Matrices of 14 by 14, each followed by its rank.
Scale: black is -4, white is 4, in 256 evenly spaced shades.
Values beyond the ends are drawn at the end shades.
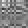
two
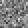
full rank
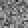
full rank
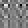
two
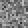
full rank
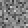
full rank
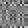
two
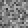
full rank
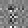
two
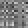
two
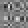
two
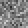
full rank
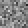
full rank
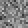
full rank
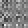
two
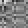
two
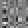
two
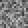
full rank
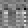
two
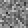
full rank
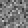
full rank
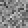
full rank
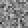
full rank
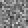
full rank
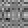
two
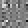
two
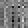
two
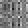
two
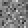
full rank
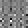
two
